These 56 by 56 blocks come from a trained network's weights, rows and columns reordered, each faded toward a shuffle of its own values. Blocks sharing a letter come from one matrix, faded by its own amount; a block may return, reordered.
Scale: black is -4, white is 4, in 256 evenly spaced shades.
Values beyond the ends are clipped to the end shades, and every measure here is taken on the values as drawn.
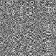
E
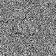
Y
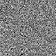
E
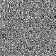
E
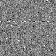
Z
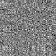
E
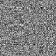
E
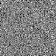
E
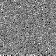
Z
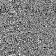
Y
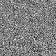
Y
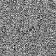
E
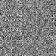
E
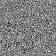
Y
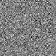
E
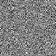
E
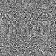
E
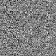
E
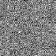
E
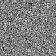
Y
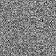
E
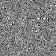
Z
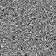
E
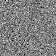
Y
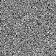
Y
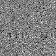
Z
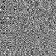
E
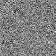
Y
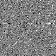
Z
